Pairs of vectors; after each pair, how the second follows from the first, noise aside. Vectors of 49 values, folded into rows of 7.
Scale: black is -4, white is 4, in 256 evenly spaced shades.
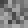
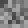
copied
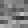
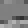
partly zeroed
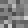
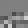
partly zeroed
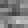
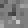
partly zeroed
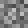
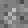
partly zeroed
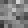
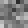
negated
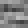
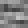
copied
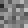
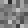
shuffled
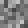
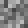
copied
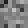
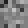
copied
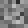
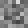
negated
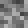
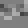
partly zeroed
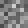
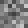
shuffled
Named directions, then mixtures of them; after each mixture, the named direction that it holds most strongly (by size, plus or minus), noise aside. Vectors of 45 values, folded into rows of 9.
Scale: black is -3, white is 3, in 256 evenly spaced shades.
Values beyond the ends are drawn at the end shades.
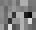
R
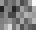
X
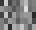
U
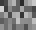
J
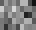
X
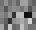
R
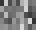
U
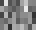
U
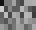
J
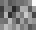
X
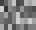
J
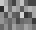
J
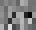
R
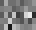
R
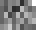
X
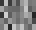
U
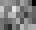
X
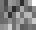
X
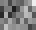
X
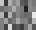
U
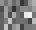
R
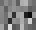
R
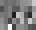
R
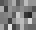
R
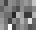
R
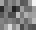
X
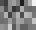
J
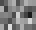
R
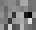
R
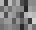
U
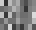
U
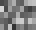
J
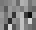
R
